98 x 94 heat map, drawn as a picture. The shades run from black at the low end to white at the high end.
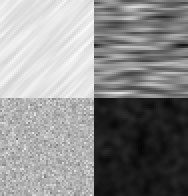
It is made of 2 by 2 panels. Panel 1,1: very high, slanting up to the right, faint in contrast. Panel 1,2: middling, streaked across, strong in contrast. Panel 2,1: high, fine-grained. Panel 2,2: very low, blotchy, faint in contrast.
